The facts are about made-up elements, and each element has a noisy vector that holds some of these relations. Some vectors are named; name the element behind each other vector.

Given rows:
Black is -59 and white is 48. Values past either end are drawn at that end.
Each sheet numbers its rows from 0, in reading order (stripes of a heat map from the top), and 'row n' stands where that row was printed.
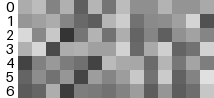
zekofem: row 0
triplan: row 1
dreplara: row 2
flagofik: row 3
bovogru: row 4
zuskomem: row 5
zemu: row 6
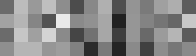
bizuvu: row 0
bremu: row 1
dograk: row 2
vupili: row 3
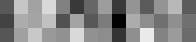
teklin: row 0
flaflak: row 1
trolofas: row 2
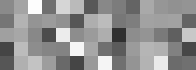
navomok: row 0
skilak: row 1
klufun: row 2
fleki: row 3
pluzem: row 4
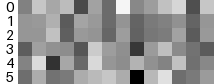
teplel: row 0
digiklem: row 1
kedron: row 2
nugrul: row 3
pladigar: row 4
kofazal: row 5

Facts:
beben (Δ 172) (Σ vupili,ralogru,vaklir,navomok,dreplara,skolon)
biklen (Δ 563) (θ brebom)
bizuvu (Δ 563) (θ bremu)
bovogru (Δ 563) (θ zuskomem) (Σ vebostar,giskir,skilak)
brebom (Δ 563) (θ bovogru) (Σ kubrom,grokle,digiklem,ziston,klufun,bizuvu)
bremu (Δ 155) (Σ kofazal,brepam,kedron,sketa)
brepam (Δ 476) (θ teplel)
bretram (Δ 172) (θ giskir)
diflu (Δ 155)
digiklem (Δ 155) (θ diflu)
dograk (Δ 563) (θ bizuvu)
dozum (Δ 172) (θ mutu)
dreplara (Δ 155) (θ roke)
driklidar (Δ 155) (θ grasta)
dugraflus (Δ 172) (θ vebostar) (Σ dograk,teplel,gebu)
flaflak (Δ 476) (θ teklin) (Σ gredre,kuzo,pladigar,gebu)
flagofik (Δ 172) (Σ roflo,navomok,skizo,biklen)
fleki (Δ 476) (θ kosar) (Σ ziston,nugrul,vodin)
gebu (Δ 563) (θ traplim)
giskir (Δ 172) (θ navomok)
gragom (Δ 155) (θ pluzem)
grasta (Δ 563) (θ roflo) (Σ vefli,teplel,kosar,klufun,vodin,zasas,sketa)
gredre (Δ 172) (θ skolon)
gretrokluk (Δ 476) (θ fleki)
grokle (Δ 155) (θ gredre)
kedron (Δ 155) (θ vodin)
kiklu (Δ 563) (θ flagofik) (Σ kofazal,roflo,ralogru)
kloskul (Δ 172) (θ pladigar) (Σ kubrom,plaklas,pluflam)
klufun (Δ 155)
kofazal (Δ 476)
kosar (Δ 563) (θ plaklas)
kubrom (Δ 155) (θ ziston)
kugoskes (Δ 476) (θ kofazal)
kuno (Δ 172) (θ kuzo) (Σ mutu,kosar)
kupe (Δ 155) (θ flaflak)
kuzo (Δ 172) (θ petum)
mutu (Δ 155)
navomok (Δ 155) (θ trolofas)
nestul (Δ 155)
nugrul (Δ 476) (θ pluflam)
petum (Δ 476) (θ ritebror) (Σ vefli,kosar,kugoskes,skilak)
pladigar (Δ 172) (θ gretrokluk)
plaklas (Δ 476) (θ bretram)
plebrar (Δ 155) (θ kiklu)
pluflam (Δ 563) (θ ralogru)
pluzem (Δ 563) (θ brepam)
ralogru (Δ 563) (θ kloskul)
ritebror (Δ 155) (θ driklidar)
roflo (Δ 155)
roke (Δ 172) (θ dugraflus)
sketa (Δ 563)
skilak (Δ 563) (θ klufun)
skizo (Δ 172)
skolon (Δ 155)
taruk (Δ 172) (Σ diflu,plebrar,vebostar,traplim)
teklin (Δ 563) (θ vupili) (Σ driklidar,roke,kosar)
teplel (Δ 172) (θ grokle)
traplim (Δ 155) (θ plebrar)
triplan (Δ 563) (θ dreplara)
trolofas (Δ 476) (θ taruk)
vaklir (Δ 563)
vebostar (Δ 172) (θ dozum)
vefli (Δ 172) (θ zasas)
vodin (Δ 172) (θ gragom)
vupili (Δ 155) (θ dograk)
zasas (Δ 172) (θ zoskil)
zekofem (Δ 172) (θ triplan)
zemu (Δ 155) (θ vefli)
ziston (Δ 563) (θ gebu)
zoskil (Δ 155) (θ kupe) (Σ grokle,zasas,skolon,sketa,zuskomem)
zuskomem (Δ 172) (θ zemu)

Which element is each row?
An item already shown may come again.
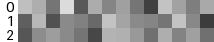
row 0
kuzo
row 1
ralogru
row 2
brebom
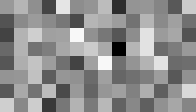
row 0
skolon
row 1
brebom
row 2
plaklas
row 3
kofazal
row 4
pluzem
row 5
kedron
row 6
zasas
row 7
dreplara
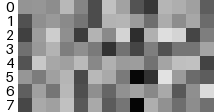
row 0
grasta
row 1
brebom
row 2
brepam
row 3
kupe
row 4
kosar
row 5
petum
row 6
zasas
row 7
flaflak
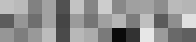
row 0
dozum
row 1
vefli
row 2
petum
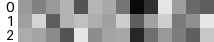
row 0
petum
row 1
taruk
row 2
roflo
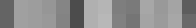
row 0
biklen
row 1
biklen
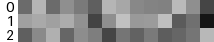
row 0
pluflam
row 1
gebu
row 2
zoskil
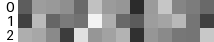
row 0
kugoskes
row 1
gretrokluk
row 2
mutu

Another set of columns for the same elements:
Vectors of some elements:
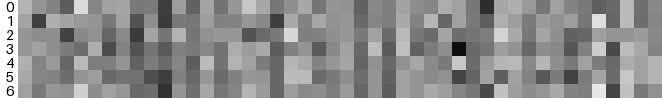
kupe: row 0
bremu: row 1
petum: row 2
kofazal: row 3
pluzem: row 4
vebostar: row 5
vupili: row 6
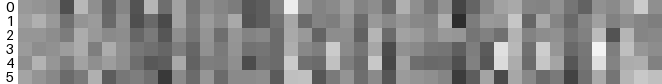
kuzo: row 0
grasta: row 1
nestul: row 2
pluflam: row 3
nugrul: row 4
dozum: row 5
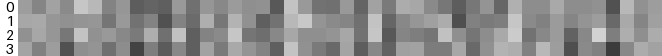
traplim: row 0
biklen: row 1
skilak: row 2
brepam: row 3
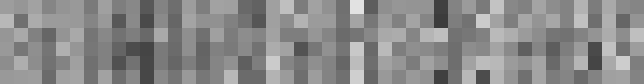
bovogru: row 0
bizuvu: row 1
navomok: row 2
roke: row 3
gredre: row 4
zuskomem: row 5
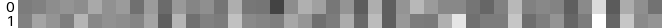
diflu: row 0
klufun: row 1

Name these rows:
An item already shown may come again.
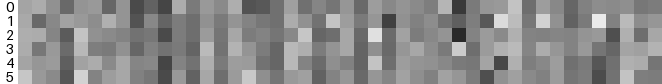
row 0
grasta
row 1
ralogru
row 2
triplan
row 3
pluzem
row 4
zemu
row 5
zoskil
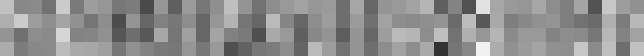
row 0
teklin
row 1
flagofik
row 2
kedron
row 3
kosar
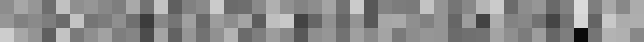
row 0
skilak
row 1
mutu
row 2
zasas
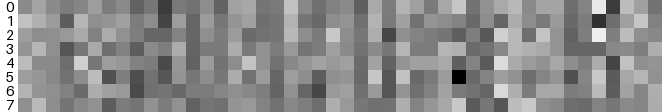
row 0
skolon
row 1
vefli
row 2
pluflam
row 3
trolofas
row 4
teklin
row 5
kugoskes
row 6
gretrokluk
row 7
taruk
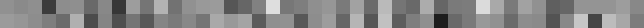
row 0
petum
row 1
kofazal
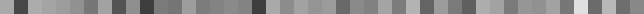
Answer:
bremu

